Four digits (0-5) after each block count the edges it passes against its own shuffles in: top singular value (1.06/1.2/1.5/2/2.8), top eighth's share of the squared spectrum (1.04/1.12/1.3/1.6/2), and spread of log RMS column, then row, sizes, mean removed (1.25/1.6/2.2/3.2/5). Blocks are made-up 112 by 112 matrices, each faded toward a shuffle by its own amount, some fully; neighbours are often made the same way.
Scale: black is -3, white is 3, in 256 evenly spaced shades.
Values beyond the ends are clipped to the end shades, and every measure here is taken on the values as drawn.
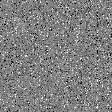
1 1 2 0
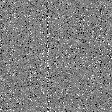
2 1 2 0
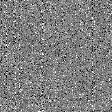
1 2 3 0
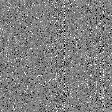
2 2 3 0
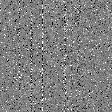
2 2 2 0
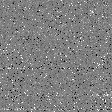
2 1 0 1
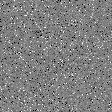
0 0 0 0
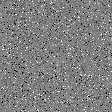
0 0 0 0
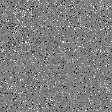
2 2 1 2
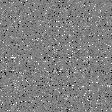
2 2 1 2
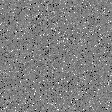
1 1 0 0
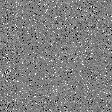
2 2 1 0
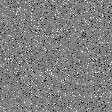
1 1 0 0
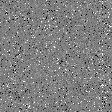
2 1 1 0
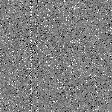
1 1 2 0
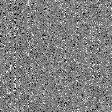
1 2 3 0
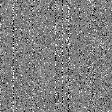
2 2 3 0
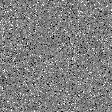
0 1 1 0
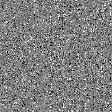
1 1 3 0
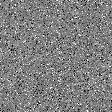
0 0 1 0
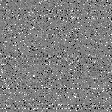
4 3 1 2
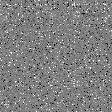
3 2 0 0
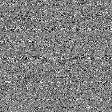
1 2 0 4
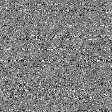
2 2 0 3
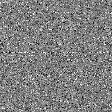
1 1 0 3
